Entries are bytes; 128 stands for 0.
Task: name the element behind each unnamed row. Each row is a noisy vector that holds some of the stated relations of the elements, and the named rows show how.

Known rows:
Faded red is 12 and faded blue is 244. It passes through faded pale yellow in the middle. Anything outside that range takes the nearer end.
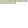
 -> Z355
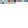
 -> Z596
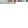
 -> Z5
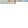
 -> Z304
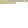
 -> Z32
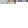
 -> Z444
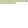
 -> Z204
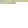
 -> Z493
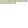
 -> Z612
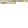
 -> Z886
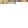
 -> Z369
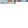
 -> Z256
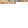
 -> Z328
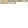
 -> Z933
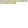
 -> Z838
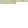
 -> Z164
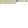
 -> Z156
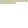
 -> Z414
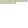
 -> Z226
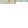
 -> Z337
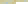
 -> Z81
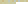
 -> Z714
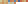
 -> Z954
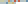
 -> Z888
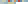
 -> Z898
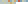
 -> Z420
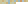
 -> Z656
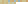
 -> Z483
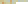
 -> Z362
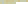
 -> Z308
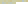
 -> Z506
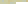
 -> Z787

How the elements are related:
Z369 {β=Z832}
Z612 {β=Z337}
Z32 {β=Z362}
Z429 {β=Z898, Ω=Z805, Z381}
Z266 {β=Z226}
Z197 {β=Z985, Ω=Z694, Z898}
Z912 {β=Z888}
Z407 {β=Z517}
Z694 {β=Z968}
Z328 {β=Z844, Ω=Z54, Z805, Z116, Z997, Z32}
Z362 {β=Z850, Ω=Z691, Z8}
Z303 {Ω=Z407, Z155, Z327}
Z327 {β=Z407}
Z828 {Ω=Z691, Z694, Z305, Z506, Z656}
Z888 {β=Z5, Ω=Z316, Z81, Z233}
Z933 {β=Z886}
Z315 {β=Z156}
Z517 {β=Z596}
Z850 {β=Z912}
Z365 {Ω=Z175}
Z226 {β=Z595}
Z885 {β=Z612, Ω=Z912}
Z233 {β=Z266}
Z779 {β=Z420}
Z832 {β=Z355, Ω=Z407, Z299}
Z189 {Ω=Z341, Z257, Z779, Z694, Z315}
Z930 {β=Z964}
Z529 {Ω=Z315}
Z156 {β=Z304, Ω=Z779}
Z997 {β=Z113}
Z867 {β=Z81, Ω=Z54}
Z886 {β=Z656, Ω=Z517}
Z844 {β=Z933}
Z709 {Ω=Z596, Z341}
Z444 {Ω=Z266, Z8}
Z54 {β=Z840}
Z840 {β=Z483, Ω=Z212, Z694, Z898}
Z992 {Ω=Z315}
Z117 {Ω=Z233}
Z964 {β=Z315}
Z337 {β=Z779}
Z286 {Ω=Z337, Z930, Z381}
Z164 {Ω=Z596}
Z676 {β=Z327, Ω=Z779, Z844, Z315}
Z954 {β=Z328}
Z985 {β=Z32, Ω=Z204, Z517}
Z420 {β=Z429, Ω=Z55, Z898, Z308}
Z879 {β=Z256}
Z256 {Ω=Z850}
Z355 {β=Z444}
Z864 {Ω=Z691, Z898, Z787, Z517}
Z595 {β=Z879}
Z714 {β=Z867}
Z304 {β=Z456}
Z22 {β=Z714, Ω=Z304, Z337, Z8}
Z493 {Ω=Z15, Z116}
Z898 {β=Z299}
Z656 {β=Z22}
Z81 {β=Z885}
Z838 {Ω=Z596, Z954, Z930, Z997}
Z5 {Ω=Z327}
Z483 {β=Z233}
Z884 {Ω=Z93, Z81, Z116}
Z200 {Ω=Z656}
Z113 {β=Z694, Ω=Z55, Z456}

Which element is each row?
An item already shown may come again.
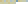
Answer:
Z156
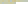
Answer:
Z850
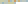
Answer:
Z912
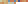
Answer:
Z930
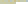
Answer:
Z885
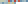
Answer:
Z299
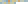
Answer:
Z517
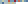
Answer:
Z596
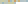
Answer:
Z912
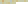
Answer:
Z407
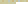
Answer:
Z714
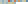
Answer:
Z429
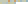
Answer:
Z337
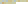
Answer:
Z864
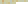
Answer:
Z407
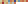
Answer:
Z197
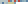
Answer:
Z456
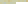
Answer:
Z212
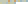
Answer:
Z337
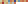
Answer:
Z197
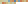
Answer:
Z985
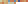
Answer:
Z930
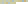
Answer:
Z200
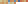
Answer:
Z997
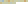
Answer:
Z381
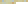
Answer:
Z116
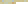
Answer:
Z884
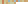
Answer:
Z327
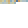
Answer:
Z779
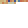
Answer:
Z676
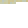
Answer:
Z204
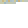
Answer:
Z694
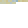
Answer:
Z189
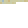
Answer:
Z805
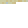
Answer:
Z117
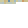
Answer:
Z315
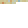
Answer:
Z22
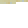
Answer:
Z155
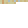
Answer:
Z832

